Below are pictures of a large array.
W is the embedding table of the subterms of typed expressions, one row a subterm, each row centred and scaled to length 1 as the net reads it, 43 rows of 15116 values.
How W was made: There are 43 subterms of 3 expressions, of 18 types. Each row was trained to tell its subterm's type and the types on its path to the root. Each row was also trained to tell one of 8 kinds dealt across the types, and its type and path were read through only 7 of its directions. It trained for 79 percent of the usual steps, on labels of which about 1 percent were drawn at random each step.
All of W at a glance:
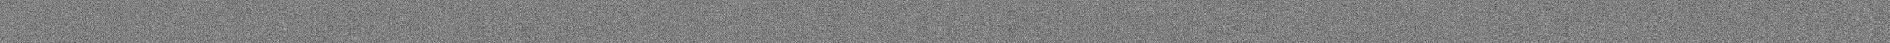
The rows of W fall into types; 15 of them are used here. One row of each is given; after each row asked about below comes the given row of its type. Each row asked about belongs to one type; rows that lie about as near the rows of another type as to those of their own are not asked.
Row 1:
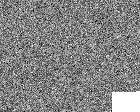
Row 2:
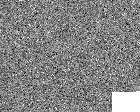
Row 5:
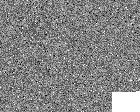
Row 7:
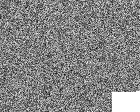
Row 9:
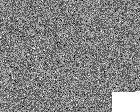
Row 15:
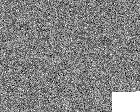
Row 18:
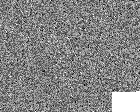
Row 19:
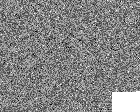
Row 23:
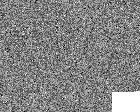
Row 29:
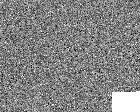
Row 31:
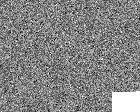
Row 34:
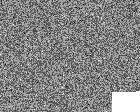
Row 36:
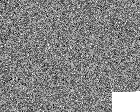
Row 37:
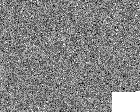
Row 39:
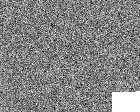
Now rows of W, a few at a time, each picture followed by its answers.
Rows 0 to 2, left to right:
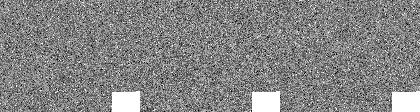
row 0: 15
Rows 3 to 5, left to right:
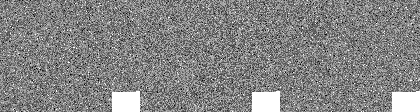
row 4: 15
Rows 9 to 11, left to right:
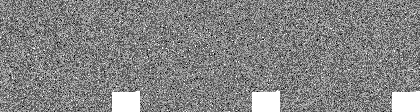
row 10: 39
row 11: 31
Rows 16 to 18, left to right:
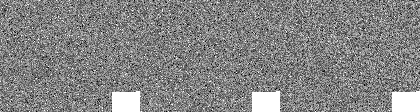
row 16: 29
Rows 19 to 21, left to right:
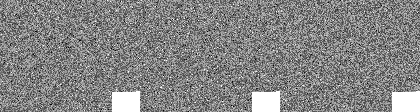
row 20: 29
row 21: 2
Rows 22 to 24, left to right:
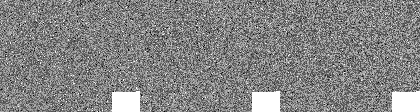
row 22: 5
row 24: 29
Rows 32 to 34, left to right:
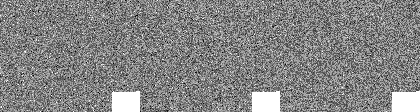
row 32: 39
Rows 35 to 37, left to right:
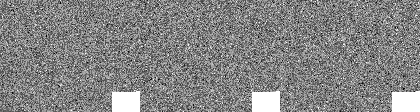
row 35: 1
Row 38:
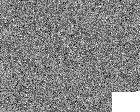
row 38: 37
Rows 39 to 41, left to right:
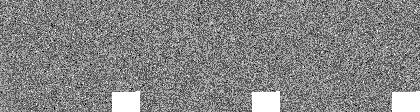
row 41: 31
